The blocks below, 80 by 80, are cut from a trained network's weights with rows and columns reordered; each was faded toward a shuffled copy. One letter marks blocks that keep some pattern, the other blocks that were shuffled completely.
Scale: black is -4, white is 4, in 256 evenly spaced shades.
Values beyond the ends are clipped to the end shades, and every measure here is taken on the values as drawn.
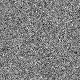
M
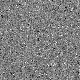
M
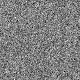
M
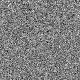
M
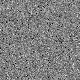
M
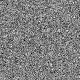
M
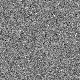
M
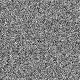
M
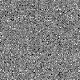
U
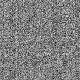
U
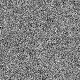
M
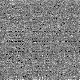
U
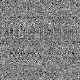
U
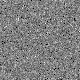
M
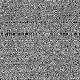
U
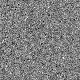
M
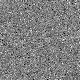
M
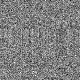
U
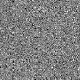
U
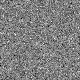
M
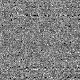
U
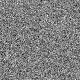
M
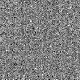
U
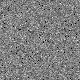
M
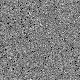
M
